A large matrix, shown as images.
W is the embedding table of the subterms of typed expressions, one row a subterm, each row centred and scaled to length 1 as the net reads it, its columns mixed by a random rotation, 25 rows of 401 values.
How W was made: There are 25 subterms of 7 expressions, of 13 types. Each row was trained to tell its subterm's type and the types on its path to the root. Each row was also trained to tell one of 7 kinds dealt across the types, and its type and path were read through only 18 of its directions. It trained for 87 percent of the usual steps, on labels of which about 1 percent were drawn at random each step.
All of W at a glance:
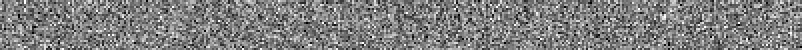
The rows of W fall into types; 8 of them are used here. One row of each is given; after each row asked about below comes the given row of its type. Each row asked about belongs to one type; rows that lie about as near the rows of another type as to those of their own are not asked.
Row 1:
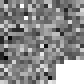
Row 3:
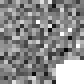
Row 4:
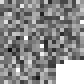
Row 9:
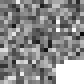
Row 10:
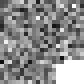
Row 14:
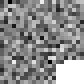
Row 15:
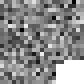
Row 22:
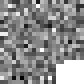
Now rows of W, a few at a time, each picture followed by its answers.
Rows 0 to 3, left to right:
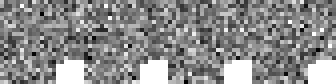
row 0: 4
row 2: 9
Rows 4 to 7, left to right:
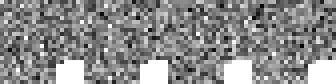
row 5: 4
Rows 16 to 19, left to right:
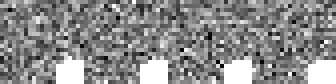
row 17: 14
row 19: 3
